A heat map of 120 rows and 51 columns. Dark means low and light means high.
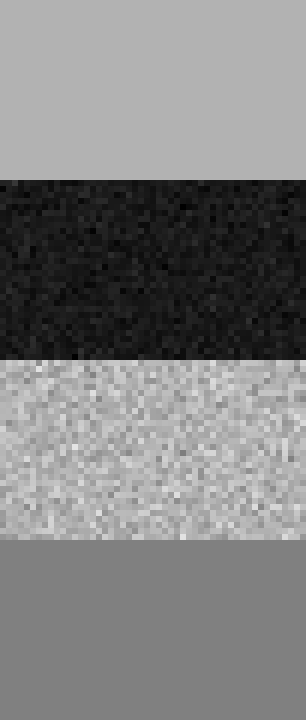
It is made of 4 by 1 panels. Panel 1,1: high, flat. Panel 2,1: very low, fine-grained, faint in contrast. Panel 3,1: high, fine-grained. Panel 4,1: middling, flat.
